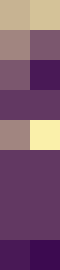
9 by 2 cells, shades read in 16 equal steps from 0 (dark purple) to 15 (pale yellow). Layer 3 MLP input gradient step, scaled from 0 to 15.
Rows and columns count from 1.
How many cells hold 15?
1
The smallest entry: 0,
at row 9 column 2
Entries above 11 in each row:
1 0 0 0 1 0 0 0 0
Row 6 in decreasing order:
3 3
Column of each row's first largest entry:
2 1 1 1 2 1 1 1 1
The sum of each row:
23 13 6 6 23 6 6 6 1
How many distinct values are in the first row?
2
